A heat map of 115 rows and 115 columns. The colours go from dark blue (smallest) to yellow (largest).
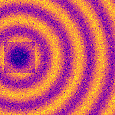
Ninth with the lowest average: middle left. Rings: centred on the middle left. Slope: none. Odd patch: lower, in the middle left.
